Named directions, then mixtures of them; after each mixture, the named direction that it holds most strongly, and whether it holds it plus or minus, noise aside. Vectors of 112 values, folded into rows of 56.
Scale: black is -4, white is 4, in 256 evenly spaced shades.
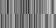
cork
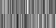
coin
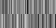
coin, minus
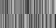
coin, minus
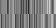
cork, plus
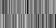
coin, minus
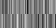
coin, minus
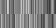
cork, minus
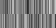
coin, minus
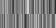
coin, plus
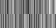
cork, plus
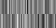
coin, minus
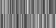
coin, plus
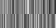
coin, plus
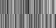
cork, plus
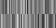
coin, minus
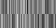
coin, minus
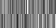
coin, plus
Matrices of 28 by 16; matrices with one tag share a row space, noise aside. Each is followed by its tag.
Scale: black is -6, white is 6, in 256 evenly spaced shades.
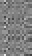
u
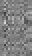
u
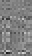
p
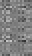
p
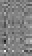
u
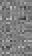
p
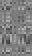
p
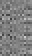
p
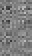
p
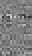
p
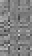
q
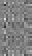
u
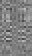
p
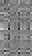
q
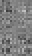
p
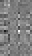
q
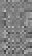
u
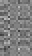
q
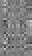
u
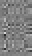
u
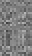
p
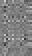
u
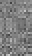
p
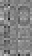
q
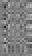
u
